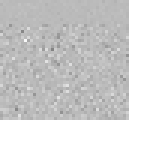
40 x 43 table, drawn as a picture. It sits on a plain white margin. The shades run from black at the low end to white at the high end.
Grain: fine. Seam: horizontal, 20% of the way down, the top part calmer. Mirror symmetry: none. Histogram: heavy tails on both sides.
